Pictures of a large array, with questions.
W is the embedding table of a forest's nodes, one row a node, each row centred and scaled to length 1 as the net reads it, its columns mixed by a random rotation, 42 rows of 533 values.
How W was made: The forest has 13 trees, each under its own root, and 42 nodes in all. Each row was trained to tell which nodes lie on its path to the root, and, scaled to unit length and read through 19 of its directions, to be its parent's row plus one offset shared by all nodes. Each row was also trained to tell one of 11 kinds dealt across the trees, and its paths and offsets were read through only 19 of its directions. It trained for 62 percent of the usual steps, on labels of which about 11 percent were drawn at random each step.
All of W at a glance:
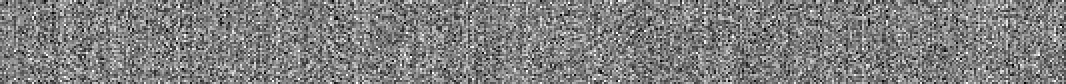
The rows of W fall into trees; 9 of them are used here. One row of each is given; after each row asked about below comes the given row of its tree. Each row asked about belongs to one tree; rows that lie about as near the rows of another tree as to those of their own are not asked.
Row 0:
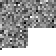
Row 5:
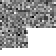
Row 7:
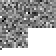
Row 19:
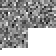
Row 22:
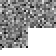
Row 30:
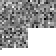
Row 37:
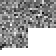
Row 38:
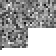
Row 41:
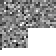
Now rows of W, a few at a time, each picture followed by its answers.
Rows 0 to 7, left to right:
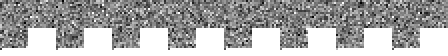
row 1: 22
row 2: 38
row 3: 41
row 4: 7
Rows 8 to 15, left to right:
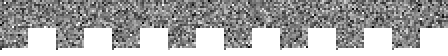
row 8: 37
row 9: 41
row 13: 22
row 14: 19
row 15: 19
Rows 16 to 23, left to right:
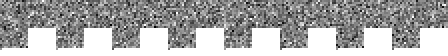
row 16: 22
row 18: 7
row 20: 0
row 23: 30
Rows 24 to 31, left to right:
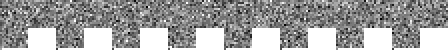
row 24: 41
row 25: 30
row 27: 30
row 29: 22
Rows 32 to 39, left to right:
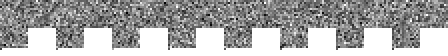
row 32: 37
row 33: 0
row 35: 41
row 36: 0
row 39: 30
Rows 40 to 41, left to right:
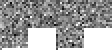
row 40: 0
